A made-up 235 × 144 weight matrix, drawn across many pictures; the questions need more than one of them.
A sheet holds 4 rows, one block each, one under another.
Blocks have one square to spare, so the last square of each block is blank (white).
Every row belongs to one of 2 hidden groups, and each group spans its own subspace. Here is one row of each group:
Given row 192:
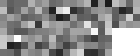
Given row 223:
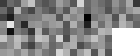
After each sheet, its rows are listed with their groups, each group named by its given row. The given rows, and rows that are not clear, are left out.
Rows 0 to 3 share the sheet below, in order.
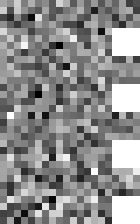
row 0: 223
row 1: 192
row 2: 192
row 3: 192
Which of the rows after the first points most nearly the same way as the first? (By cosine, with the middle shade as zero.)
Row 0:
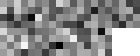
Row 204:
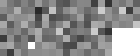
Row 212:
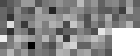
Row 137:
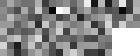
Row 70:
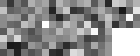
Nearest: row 212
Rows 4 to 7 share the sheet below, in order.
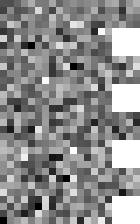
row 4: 223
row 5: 192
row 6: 223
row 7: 192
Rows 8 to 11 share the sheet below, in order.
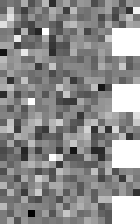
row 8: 192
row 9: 223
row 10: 223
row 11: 223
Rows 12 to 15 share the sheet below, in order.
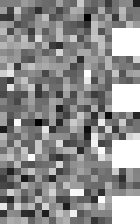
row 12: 223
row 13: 223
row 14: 223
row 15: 223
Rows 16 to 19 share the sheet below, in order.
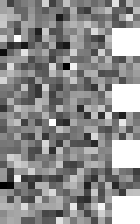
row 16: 192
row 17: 192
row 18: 192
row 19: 223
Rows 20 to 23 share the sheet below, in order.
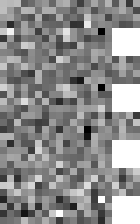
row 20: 223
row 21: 223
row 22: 223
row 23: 223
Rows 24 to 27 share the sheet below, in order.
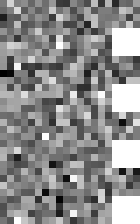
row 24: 192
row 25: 223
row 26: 192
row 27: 192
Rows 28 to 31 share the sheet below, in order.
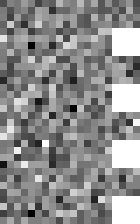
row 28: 223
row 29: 192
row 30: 192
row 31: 223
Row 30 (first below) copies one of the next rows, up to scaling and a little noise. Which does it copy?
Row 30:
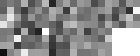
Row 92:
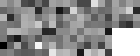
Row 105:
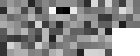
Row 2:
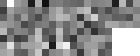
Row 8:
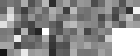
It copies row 8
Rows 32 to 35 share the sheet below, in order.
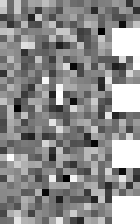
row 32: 223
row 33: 192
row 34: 192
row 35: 192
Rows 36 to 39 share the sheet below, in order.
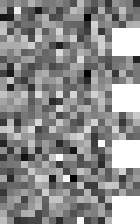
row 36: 223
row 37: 223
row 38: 223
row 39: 192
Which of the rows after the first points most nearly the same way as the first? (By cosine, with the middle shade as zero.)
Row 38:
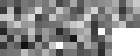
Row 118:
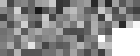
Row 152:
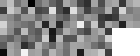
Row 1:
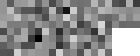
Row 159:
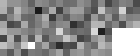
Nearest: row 152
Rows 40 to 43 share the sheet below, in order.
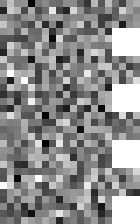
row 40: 192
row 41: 223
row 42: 192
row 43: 223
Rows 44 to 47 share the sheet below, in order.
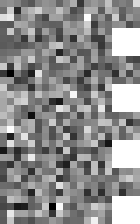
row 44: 223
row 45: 223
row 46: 223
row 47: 192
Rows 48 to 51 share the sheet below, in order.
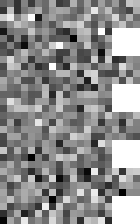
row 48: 223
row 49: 192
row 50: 223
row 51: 192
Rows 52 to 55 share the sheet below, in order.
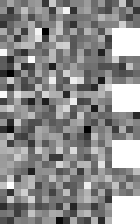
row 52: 192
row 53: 223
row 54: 223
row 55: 223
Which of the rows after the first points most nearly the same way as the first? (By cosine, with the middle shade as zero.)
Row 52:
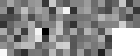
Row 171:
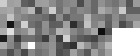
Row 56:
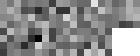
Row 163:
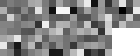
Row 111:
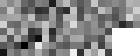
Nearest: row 163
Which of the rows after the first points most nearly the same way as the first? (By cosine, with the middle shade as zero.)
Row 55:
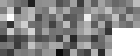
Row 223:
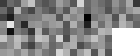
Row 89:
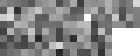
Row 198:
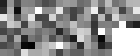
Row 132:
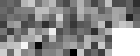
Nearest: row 89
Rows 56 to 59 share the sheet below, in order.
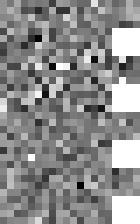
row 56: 192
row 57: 192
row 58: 223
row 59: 192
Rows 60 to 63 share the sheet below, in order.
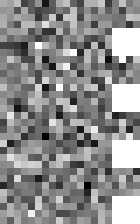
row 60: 192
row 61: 192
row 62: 192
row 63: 223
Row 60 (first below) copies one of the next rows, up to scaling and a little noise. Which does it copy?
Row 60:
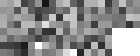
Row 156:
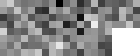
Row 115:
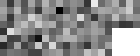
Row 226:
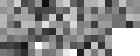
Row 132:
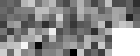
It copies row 226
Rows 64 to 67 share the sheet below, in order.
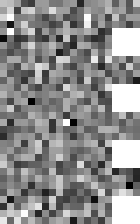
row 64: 223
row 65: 223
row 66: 192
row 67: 192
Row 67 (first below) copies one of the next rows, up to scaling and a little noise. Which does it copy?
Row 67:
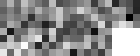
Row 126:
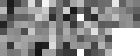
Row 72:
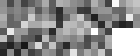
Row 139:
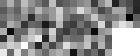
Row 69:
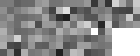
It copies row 139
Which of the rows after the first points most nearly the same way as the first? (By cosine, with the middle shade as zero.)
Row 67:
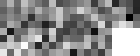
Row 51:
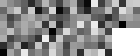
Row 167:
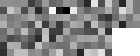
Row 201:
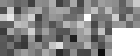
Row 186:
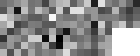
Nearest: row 186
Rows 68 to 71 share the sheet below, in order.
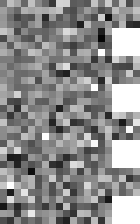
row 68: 223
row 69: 192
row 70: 192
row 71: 223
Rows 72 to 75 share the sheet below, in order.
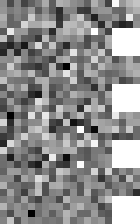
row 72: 192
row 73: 192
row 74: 192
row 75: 223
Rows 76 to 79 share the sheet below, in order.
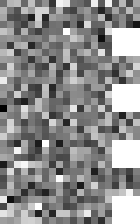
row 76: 223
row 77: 192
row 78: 192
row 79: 192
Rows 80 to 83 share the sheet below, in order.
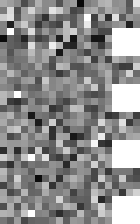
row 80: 223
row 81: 192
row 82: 223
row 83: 223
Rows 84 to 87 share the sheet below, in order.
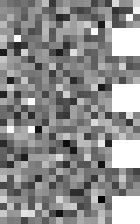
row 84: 192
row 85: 223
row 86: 223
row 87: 223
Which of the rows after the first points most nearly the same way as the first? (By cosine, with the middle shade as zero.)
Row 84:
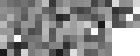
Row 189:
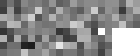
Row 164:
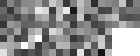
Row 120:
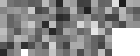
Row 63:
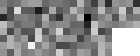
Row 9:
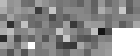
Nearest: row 120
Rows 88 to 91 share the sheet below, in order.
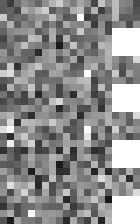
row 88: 192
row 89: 223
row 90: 223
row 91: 223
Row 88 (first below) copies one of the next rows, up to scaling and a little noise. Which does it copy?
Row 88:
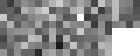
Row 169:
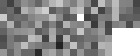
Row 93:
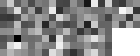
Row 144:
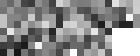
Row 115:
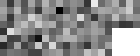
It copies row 169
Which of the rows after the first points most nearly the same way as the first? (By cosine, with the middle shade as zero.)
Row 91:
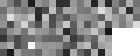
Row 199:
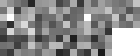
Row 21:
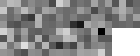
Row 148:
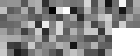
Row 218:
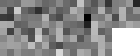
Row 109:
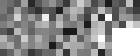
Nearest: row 199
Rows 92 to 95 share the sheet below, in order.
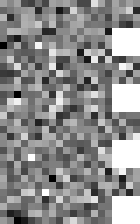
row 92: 192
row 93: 192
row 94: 223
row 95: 192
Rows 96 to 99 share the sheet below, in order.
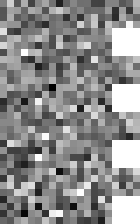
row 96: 192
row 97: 192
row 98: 192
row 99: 223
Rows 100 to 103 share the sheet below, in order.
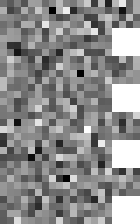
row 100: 192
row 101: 192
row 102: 223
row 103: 192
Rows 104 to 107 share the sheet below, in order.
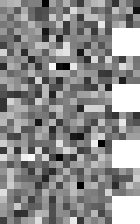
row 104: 192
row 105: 192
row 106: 223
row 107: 192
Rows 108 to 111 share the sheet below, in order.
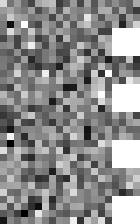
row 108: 223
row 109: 223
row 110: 223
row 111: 192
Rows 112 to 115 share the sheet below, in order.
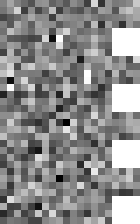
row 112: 192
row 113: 223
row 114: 192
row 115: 192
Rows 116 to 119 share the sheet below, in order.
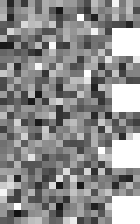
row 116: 192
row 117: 223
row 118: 223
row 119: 192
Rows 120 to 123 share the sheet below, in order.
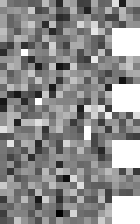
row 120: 192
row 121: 192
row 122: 223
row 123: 192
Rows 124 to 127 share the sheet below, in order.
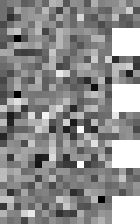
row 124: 192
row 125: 192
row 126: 192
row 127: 223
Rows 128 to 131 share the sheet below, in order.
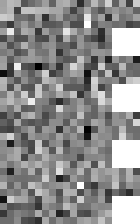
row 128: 223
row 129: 223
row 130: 223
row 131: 192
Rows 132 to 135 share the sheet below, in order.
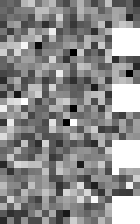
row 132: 192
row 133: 192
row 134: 192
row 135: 192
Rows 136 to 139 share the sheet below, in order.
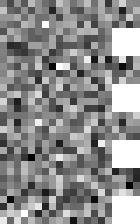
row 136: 192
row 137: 192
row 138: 223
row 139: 192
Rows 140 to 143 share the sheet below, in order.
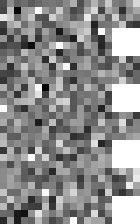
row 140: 223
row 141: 192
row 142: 223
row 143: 192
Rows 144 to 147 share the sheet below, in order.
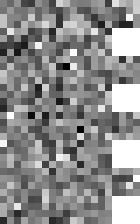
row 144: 192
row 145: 192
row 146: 192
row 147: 192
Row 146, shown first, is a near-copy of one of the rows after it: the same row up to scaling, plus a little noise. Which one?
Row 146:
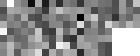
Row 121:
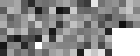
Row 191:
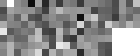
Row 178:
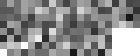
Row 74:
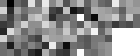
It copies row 191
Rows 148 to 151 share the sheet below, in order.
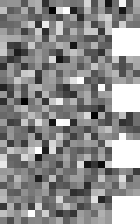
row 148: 192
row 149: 223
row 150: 192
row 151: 223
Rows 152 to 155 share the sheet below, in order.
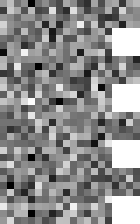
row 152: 192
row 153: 223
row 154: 223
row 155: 223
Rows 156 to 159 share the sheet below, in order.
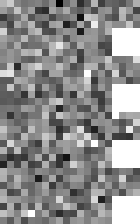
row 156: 192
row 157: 223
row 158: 192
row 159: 223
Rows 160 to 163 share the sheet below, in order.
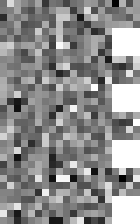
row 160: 192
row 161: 192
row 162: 192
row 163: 192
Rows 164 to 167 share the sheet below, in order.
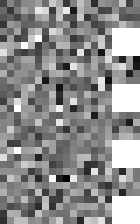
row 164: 192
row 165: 192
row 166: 192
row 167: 192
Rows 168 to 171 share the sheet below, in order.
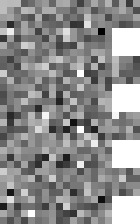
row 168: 223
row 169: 192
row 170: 192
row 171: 223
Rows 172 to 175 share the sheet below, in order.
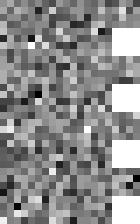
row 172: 223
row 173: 192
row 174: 223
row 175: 192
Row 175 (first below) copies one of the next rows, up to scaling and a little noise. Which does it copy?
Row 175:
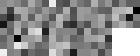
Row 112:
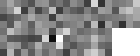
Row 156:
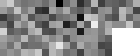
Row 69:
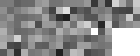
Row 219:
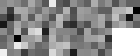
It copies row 219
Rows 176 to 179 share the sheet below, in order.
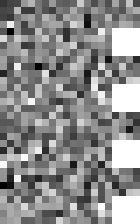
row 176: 223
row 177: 223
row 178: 192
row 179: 223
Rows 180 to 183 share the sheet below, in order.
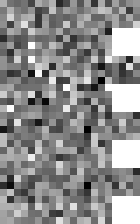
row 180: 223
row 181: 223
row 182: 223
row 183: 223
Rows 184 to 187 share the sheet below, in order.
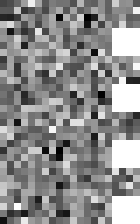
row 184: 223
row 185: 223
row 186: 192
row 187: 192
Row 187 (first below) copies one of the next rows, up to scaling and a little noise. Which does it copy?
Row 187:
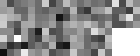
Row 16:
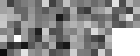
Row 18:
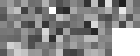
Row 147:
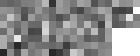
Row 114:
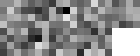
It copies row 16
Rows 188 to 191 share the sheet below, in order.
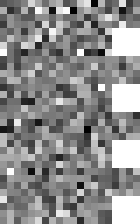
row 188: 192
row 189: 223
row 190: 223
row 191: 192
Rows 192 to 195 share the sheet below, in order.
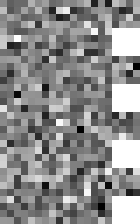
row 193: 192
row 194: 192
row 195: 223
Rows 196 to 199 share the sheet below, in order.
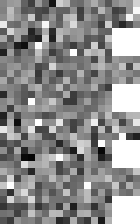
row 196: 192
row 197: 223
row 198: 223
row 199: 223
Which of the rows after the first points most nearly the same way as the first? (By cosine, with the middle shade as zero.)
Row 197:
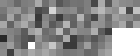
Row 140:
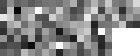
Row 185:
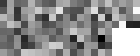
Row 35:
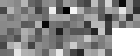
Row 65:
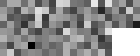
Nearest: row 185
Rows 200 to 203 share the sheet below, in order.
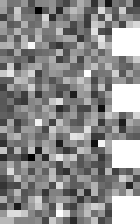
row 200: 223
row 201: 223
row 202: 223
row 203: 192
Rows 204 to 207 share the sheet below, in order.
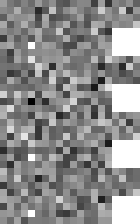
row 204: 223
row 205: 223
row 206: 223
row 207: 223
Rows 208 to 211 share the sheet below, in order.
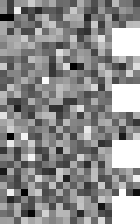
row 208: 223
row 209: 192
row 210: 223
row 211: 223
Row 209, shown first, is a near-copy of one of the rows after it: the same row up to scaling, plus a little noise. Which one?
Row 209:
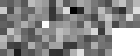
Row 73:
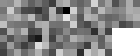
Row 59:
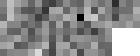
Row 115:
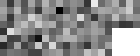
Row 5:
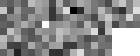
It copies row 5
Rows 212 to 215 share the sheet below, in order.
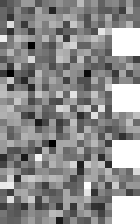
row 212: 223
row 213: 223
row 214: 192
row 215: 223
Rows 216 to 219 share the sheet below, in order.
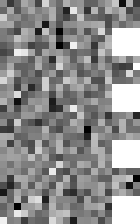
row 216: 192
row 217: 192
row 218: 223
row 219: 192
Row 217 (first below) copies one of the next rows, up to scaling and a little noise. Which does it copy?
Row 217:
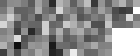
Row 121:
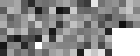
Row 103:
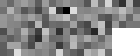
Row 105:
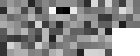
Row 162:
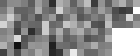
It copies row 162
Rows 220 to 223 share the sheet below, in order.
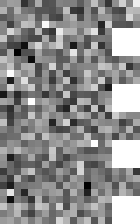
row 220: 192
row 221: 223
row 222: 192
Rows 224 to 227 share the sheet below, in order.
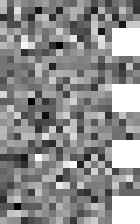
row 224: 223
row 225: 223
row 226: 192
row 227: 192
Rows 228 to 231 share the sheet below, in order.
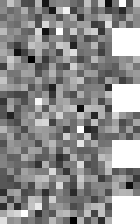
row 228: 192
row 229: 192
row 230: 192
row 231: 192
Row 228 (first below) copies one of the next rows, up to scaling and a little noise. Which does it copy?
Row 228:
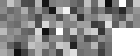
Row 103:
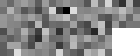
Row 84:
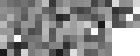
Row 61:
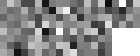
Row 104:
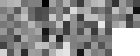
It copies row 61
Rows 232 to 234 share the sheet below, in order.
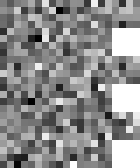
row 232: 192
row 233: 223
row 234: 192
